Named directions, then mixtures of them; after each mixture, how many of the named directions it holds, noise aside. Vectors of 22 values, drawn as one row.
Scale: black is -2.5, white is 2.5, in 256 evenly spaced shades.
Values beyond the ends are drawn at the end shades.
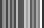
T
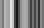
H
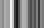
one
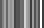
two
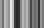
one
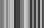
two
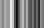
one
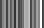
one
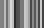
two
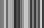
two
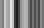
one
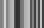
two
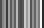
one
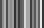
two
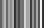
two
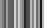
two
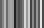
two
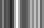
one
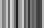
two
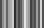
two
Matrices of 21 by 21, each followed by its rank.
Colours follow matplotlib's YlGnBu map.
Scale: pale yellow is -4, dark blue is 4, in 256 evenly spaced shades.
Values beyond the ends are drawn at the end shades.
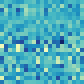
three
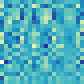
three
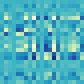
two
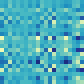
two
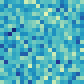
full rank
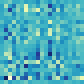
three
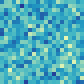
full rank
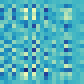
two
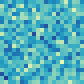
full rank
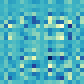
two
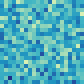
full rank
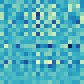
three
